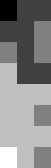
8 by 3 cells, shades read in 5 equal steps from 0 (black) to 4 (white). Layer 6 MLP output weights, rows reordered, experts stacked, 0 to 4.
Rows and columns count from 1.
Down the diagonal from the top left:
0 1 2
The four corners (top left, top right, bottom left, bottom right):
0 1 4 2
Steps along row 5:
same same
